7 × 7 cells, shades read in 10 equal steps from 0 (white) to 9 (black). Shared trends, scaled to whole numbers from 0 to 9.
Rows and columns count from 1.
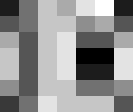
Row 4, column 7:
1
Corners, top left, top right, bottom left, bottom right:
8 8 7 6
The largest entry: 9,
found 2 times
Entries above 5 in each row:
2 2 3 3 3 1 2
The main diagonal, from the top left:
8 5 2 1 8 5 6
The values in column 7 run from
1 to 8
